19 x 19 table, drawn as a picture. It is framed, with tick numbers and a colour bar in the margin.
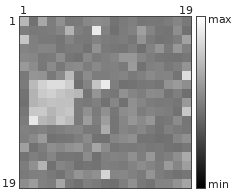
Histogram: skewed, a long tail of high values. Odd patch: higher, in the middle left. Ninth with the highest average: middle left.
